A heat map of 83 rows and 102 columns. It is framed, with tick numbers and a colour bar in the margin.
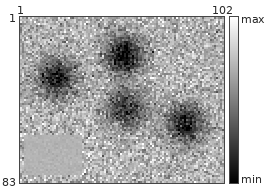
Odd patch: calmer, in the bottom left. Dips: four. Calmest part: bottom left. Average level on the scale: 60%.
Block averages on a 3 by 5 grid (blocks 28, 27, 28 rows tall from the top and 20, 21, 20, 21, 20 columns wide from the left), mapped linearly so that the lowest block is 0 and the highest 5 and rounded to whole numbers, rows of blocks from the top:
4 4 0 4 5
3 3 1 3 3
5 5 5 4 4
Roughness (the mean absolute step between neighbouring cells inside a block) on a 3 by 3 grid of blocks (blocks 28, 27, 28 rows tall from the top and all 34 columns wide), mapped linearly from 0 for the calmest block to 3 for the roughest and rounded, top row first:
3 3 3 / 3 3 3 / 0 3 3
